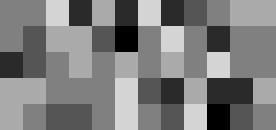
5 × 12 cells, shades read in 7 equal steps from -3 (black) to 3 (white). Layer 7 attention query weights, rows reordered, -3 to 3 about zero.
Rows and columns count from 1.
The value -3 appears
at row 2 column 6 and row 5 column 10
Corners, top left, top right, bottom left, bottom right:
0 1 1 0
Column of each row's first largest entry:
3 8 10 6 6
